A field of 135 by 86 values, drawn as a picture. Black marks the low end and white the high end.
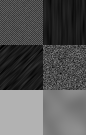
The table splits into 3 rows of 2 panels. Panel 1,1: low, checkered. Panel 1,2: very low, streaked downward, faint in contrast. Panel 2,1: very low, slanting up to the right, faint in contrast. Panel 2,2: low, fine-grained. Panel 3,1: high, flat. Panel 3,2: middling, smooth, faint in contrast.
